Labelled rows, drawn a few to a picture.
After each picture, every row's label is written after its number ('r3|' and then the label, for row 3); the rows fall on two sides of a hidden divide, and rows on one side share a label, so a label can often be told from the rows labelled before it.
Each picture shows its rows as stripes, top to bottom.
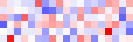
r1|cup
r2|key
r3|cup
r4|cup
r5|cup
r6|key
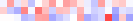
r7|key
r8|cup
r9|cup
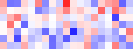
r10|cup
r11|key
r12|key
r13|key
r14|key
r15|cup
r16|cup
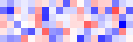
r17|cup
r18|cup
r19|cup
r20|cup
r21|key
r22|cup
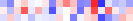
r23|cup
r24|cup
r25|key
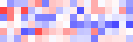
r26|cup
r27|key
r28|key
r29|key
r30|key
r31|cup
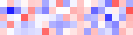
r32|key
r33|cup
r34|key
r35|key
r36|key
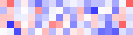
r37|key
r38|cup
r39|key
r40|key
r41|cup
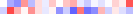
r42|cup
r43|key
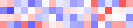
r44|key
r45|cup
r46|key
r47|cup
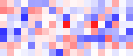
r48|key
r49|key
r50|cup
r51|key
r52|cup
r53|cup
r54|key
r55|key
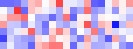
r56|cup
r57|key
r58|key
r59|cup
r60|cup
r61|cup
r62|cup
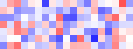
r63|key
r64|key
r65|cup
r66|key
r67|key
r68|key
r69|key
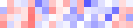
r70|key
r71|key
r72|key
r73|key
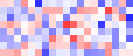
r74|key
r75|cup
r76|cup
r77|key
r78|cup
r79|cup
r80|cup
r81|key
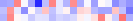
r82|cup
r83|key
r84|key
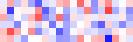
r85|key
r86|cup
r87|cup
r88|cup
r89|key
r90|key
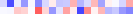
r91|cup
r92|cup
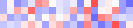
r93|cup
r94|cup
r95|cup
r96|cup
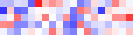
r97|cup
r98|cup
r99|key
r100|key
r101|cup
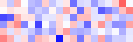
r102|key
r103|key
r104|cup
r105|key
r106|key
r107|key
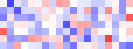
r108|cup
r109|cup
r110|cup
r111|cup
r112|key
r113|cup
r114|cup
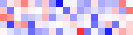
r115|key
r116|cup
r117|key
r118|cup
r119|key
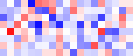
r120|cup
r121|cup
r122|cup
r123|key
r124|key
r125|cup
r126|key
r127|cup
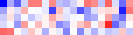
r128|cup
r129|cup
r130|cup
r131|cup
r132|key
